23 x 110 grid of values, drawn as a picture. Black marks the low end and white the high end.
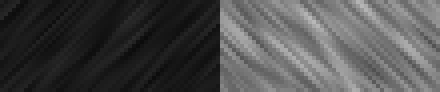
It is made of 1 by 2 panels. Panel 1,1: very low, slanting up to the right, faint in contrast. Panel 1,2: middling, slanting down to the right.
